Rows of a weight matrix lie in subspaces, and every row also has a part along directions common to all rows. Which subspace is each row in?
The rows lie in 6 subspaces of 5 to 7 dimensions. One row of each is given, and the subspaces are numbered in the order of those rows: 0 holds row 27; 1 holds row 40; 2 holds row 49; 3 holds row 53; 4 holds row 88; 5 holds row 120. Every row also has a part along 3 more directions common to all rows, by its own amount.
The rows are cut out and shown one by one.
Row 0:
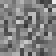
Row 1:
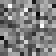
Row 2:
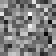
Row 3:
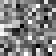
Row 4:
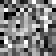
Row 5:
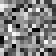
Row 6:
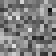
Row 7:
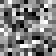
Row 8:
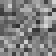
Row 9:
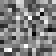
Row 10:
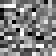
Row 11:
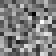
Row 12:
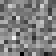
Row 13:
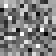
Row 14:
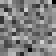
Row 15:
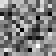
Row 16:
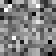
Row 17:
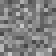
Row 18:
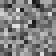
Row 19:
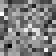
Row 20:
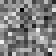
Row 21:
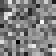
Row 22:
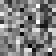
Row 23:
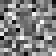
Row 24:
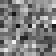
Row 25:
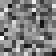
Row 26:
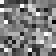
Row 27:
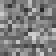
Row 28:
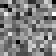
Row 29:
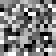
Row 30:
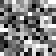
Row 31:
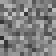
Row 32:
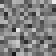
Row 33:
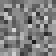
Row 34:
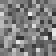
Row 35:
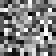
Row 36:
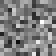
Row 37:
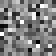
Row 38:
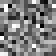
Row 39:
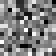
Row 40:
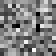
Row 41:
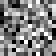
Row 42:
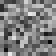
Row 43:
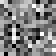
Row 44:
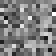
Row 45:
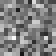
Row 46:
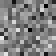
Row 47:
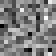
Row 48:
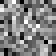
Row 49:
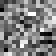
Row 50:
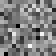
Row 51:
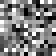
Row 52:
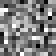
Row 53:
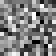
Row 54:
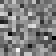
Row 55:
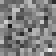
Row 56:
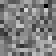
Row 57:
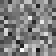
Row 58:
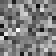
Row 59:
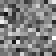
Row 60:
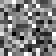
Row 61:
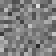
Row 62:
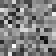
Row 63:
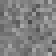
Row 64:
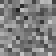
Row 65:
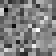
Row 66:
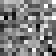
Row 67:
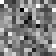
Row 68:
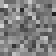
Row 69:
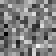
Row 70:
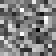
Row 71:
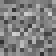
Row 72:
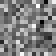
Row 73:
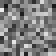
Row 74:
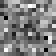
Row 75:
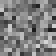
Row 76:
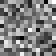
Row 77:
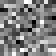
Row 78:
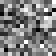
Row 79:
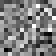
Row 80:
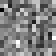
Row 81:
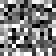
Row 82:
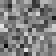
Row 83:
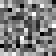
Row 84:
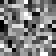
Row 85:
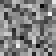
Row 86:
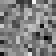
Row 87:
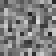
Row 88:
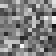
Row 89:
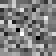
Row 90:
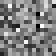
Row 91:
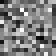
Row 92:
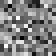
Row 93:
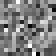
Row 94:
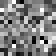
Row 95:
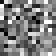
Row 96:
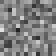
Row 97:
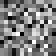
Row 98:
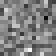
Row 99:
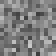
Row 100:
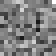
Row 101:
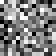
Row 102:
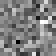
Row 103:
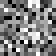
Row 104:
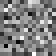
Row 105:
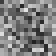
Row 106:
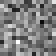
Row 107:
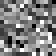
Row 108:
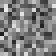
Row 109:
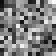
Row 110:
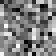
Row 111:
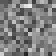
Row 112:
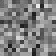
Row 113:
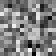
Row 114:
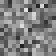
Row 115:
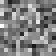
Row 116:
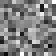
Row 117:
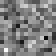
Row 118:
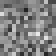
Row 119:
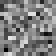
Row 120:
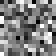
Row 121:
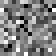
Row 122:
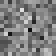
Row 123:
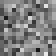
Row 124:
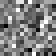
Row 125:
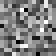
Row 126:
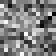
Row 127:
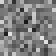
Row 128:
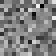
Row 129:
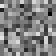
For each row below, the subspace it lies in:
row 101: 5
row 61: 3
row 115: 4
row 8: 3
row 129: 0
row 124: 0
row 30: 3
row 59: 4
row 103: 0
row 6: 0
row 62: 4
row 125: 3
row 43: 2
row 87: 5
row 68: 4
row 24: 4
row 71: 2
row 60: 5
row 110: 5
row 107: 3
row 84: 3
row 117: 4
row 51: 3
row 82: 3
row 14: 5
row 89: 1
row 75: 2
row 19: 5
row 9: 2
